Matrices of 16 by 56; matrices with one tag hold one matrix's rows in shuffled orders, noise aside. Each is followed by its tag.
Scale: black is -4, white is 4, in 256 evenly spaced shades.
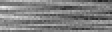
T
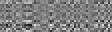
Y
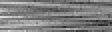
T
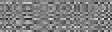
Y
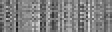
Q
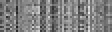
Q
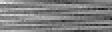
T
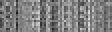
Q
